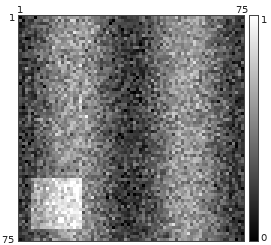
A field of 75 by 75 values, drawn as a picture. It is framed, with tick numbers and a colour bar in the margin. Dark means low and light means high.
Ninth with the highest average: bottom left. Odd patch: higher, in the bottom left. Stripes: upright, repeating 2 times.
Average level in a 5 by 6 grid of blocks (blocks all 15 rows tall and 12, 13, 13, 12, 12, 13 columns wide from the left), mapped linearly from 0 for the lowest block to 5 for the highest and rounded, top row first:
0 3 0 1 3 0 | 0 3 0 0 3 0 | 0 3 0 0 3 0 | 1 4 0 0 3 0 | 2 5 0 0 3 0
